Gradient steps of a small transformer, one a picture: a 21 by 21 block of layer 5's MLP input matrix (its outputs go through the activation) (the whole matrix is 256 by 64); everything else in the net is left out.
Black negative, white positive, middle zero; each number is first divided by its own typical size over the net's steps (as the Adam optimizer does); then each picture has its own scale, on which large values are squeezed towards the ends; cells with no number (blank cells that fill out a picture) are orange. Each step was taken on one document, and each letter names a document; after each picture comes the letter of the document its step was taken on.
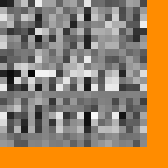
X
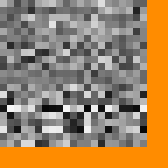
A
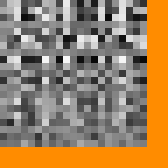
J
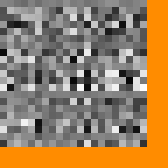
X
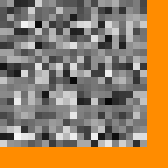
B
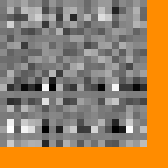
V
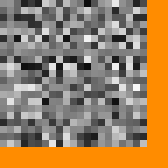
J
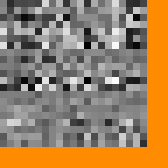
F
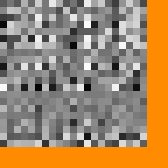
F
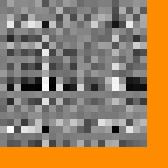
V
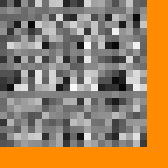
F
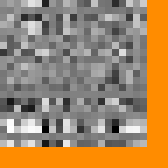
V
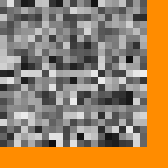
B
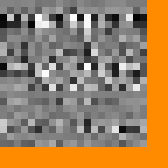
X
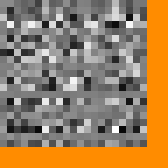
V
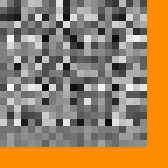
J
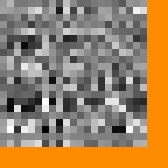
V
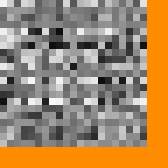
A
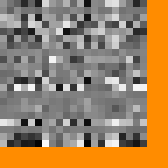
F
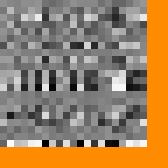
F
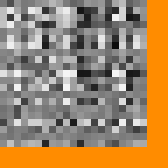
J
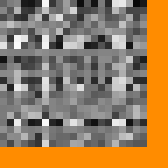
J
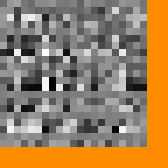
V
